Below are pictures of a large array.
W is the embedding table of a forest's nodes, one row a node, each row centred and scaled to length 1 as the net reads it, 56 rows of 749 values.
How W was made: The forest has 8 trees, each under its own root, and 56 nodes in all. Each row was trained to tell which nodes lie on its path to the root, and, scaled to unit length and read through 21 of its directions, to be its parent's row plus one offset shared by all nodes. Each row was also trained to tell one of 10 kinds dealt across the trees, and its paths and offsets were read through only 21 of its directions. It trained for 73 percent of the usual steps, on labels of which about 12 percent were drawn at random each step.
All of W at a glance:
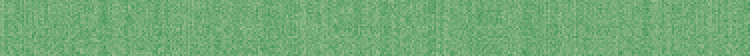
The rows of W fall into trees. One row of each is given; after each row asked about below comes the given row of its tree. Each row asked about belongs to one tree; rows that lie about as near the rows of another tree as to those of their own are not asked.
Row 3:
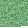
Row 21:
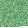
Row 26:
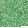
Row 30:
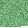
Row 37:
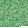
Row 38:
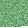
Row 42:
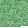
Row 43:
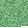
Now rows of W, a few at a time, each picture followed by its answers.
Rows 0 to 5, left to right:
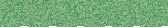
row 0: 21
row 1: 38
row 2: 30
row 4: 38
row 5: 30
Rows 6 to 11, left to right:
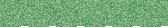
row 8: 42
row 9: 38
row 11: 3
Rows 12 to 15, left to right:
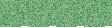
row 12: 38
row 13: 38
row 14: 43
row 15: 21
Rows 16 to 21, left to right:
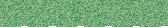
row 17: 42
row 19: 38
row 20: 3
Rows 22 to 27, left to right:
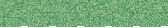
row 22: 21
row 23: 43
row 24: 30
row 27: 26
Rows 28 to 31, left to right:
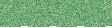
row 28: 30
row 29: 30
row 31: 42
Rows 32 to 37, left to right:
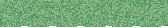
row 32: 26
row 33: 21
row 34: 21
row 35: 38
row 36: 37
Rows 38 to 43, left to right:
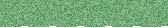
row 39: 30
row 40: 3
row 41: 21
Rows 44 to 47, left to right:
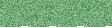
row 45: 21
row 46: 30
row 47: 21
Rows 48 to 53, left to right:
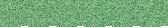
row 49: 3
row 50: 38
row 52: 37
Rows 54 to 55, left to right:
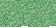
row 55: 30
